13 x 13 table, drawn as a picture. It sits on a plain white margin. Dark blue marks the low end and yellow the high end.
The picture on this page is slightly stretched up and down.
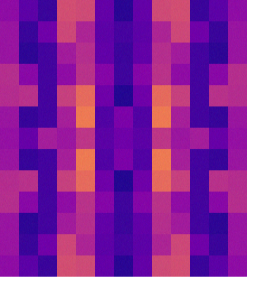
Ninth with the highest average: centre. Stripes: upright, repeating 3 times. Seam: none. Mirror symmetry: left to right and top to bottom.
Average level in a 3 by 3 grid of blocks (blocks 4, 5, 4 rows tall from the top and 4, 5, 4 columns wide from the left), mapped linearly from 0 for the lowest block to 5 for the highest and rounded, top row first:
0 1 0
2 5 2
0 1 0
